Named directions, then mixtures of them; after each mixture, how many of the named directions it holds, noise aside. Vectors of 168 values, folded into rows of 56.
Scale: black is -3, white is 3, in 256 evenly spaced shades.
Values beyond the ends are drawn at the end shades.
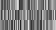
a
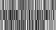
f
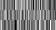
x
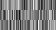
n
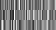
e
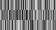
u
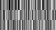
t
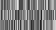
one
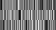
two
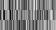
three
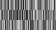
one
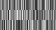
one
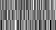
one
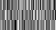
three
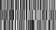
two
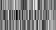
three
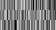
one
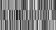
two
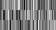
two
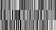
two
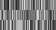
three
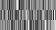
three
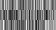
one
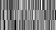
three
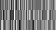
one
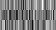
two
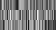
two
